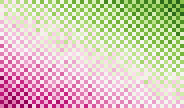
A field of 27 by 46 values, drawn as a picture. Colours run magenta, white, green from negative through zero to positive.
Ninth with the highest average: top right. Ninth with the lowest average: bottom left. Mirror symmetry: none. Grain: checkered. Slope: up to the top right.
